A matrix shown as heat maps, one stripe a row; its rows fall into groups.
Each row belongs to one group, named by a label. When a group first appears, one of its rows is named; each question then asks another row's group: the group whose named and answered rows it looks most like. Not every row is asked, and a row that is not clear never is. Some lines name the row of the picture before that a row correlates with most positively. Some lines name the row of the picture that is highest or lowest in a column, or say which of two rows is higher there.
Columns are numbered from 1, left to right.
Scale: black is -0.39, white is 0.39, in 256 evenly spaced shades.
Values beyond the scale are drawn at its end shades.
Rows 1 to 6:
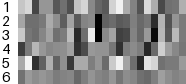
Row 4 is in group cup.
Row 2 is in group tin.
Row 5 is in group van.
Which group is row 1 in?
van
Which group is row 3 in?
tin
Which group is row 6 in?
cup
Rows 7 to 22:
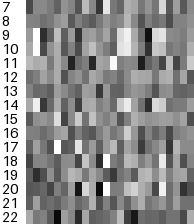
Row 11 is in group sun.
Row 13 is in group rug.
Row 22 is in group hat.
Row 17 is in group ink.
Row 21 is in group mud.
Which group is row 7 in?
rug
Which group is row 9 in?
van
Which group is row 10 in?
van
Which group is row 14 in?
van
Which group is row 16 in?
ink
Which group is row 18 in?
rug
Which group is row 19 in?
mud
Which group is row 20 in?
rug
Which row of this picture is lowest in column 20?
11
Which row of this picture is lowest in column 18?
9
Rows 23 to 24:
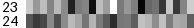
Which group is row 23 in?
sun
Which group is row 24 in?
mud
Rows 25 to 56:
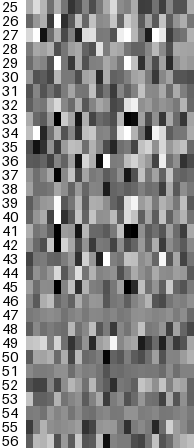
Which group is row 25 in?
sun
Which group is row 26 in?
ink
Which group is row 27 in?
van
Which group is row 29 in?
ink
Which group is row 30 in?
rug
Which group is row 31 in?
mud
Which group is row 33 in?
hat
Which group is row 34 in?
van
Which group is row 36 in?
rug
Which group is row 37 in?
hat
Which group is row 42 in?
hat
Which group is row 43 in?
rug
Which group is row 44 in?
ink
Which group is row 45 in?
hat
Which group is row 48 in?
mud
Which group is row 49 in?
sun
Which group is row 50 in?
tin
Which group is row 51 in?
tin
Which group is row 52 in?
mud
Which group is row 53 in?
tin
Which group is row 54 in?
ink
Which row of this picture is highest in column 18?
35
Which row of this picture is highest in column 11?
28
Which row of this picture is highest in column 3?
49
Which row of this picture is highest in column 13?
49
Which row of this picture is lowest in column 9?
55
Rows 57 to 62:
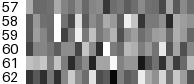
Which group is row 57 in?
tin
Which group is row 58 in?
ink
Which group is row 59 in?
ink
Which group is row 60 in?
rug
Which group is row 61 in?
sun
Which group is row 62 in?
mud
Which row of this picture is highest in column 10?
62
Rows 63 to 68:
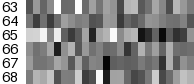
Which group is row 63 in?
ink
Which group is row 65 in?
sun
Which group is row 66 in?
hat
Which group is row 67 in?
tin
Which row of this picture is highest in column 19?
68
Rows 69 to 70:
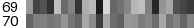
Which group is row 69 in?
rug
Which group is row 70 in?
rug
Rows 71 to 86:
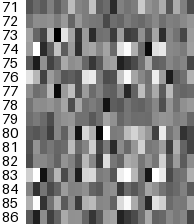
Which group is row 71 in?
mud
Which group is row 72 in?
tin
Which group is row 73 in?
hat
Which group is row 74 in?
van
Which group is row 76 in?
van
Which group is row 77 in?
hat
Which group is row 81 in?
mud
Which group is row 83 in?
van
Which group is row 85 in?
van
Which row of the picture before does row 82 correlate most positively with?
70
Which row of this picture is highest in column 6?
73
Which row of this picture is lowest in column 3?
83
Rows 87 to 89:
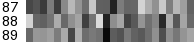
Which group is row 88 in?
tin
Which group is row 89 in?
tin
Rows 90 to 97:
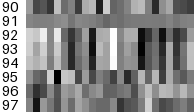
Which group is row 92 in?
sun
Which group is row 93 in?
sun
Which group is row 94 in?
sun
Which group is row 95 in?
hat
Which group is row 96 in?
mud
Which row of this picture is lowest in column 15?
95
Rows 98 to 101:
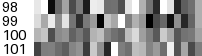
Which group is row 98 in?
van
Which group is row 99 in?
sun
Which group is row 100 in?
van
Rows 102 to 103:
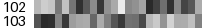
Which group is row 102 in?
sun
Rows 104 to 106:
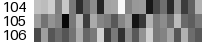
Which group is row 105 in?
hat
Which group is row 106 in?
mud
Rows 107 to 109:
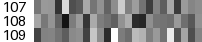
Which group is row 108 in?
hat
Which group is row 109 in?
rug
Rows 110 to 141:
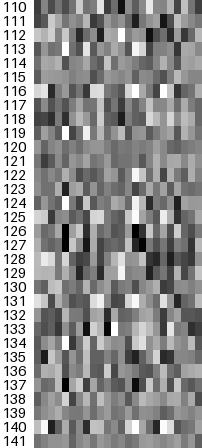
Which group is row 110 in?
mud
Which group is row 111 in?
cup
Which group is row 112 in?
sun
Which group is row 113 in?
ink
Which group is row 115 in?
cup
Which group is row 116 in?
van
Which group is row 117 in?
mud
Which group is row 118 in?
mud
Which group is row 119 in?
ink
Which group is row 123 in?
hat
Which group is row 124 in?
ink
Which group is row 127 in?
hat
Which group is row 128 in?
sun
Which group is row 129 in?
sun
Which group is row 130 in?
cup
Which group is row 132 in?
rug
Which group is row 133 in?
rug
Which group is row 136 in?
tin
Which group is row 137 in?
hat
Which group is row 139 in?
cup
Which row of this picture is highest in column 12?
133
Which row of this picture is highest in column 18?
135
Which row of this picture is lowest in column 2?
135
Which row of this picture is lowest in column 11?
133
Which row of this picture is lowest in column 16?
127
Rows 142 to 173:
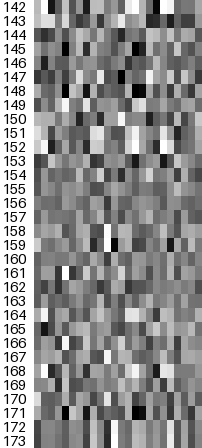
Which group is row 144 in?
mud
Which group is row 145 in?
hat
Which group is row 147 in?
mud
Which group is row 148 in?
hat
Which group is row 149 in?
ink
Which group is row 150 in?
sun
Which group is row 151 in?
van
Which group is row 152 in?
van
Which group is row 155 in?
cup
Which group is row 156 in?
rug
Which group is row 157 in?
mud
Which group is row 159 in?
tin
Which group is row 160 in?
rug
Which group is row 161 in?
ink
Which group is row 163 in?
mud
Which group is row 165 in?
mud
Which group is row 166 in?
ink
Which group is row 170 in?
tin
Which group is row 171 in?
hat
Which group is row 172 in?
rug
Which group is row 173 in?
rug
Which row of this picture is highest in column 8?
149
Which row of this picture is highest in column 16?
149
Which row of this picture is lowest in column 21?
151
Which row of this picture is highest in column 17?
147
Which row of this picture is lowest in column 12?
159
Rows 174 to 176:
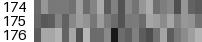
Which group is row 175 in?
mud
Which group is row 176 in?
tin
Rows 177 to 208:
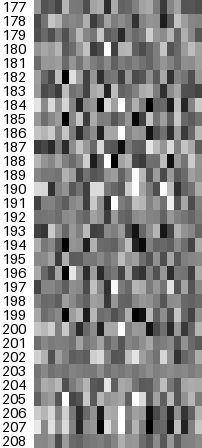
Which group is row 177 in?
rug
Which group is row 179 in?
mud
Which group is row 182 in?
hat
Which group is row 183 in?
rug
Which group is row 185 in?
hat
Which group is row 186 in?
sun
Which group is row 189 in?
ink
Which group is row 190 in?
van
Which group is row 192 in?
rug
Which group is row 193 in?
cup
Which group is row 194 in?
hat
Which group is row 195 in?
ink
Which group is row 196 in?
hat
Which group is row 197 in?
rug
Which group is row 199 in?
hat
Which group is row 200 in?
sun
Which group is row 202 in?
van
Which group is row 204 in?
tin
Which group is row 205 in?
ink
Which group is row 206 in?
sun
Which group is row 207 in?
sun
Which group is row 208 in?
ink
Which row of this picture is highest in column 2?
190
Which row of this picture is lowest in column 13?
187
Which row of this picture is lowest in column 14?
193
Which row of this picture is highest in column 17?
187
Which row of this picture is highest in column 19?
190
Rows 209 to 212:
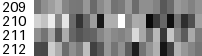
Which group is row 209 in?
cup
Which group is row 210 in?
sun
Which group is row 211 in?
ink
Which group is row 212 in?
cup
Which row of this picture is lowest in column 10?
210
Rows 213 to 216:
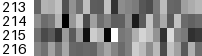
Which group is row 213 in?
tin
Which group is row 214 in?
hat
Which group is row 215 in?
rug
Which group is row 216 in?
ink
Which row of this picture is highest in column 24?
213
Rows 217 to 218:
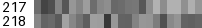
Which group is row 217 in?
mud
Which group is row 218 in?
rug
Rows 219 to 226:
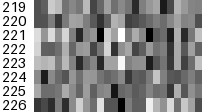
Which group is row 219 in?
cup
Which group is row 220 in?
cup
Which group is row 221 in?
sun
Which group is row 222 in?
tin
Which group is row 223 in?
sun
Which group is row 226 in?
mud
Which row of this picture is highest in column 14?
222
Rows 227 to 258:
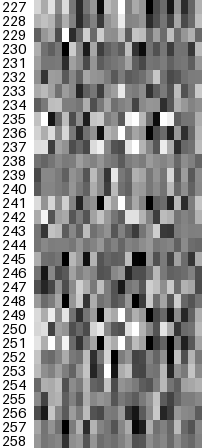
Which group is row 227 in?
sun
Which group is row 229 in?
ink
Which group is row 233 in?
sun
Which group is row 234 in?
cup
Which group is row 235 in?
van
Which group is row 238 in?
mud
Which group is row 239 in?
rug
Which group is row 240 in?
rug
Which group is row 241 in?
sun
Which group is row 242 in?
van
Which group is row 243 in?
cup
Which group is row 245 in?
hat
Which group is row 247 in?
mud
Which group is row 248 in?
hat
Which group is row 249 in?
sun
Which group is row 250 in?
van
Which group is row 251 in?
sun
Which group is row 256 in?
cup
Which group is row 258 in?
hat
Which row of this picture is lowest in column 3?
235
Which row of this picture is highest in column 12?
239
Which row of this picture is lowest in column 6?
229
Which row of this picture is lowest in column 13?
247
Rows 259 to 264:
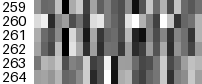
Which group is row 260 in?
van
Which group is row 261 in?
hat
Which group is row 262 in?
hat
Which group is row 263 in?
tin
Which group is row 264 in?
tin
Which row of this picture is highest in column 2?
260
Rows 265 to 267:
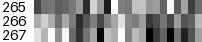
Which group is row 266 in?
sun
